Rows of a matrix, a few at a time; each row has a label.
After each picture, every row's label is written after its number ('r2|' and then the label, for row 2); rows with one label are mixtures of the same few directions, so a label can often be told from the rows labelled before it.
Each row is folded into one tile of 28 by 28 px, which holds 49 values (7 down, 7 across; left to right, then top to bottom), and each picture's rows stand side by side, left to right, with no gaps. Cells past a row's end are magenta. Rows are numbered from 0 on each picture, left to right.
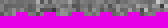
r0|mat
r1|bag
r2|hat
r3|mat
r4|mat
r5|mat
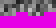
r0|mat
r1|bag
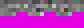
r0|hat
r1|hat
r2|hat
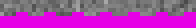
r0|mat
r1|mat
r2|hat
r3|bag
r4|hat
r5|hat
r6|mat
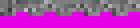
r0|bag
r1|mat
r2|hat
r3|mat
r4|mat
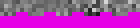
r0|mat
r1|mat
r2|bag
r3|hat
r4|mat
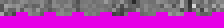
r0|mat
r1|hat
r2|hat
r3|bag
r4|bag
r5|mat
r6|hat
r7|hat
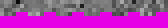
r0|mat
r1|bag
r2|hat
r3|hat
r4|bag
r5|bag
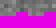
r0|hat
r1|hat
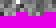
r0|mat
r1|bag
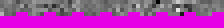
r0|mat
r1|hat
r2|hat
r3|bag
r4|mat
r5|mat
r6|hat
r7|hat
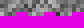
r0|mat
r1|bag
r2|mat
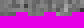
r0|hat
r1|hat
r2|bag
